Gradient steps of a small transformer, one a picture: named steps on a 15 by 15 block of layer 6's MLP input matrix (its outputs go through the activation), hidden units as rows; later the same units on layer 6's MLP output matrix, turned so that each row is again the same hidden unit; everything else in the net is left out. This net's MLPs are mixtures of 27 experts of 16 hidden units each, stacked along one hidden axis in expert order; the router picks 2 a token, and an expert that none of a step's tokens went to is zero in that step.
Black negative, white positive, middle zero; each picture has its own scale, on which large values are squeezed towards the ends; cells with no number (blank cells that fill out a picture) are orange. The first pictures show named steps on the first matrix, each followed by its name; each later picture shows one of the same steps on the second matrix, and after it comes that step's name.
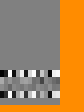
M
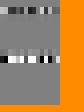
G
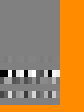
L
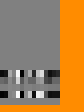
M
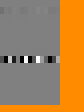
G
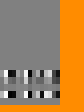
M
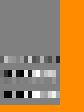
L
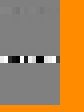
G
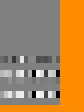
L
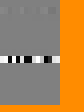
G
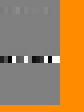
G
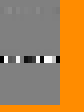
G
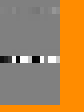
G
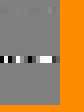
G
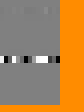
G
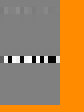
G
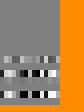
L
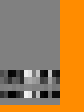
M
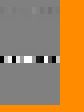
G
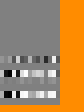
L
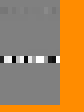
G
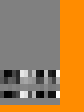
M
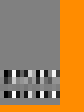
M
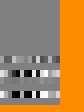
L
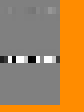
G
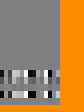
M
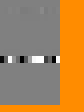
G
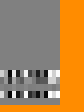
M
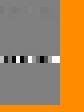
G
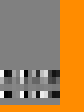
M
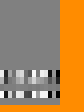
M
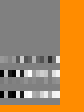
L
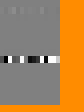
G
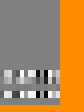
M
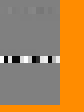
G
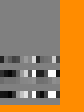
L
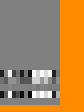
M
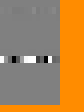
G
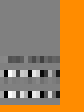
L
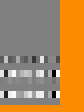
L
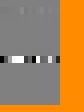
G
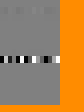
G
